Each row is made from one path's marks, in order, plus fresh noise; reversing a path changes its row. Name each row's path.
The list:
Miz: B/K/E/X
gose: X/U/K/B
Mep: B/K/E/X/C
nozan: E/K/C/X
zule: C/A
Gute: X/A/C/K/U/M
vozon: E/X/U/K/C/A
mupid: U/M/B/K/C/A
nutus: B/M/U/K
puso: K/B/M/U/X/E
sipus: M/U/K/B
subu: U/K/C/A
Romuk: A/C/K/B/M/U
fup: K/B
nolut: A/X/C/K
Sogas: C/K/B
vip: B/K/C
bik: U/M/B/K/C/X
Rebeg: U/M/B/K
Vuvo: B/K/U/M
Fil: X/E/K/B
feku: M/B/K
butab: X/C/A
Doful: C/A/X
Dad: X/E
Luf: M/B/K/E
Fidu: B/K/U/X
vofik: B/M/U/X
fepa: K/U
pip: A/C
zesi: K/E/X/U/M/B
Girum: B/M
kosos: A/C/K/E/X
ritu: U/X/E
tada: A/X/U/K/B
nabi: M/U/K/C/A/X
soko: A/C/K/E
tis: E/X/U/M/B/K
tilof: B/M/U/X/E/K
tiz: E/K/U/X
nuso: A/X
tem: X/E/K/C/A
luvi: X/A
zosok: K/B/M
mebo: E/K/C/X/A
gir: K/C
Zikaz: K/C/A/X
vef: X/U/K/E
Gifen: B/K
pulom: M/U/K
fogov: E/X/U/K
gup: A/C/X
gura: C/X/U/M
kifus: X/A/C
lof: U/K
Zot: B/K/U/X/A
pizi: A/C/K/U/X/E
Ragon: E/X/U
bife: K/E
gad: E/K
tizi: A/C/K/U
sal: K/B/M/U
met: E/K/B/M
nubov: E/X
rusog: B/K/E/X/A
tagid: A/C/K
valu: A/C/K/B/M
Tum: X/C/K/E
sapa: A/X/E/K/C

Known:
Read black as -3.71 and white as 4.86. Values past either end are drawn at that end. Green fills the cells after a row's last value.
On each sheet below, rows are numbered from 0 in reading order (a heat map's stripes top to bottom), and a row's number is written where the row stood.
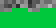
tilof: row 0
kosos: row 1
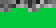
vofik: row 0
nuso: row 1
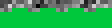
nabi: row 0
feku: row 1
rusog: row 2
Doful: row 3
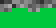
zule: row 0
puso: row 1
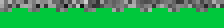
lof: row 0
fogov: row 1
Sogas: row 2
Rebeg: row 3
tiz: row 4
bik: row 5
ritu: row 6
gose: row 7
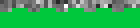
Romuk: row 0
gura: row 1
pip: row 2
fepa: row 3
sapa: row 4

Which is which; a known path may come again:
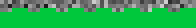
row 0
Girum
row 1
nolut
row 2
Fidu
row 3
gura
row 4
nozan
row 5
Mep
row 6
zule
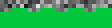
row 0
Sogas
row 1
Zikaz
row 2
pulom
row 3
mebo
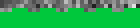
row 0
Miz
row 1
tada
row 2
Gute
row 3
sipus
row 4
fepa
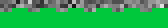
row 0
vofik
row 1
Rebeg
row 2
gad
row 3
bik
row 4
vozon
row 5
tizi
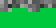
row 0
nutus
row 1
vef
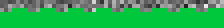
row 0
pizi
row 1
Romuk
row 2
mupid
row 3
Vuvo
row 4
lof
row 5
tilof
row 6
tagid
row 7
kifus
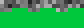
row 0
tis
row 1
luvi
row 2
Dad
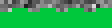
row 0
zosok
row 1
kosos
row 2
puso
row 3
subu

